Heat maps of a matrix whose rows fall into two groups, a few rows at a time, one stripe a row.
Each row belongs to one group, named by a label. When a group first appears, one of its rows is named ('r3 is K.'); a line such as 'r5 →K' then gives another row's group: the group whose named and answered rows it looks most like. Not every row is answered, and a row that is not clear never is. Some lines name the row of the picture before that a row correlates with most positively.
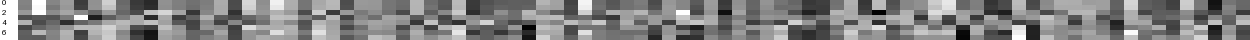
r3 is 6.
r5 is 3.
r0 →3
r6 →3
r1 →3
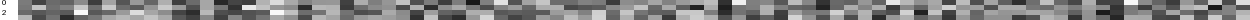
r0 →6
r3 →6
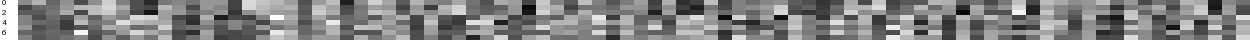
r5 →6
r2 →3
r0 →3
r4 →6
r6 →6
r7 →6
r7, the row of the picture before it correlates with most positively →0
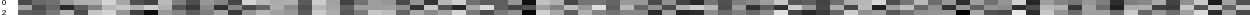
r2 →3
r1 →6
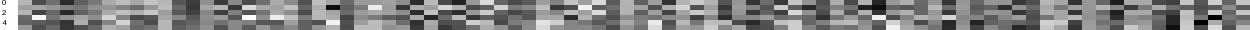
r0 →6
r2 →6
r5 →6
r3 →3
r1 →3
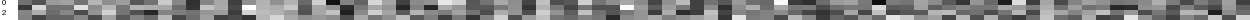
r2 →3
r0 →3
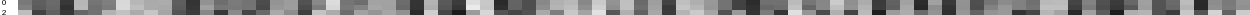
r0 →6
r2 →6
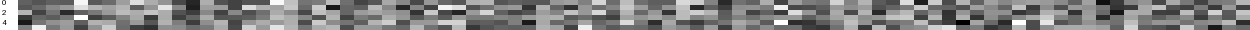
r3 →6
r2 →6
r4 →3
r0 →6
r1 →3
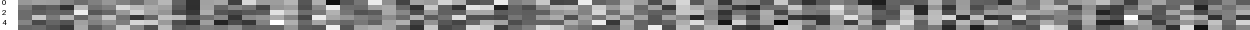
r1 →6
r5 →6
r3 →3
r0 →3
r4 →6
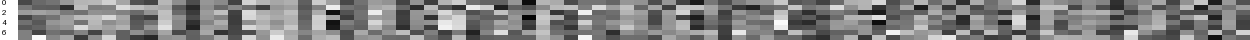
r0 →3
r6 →6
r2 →3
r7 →3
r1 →6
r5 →3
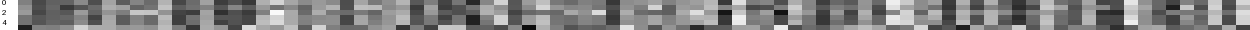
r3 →6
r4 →6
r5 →3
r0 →6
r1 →6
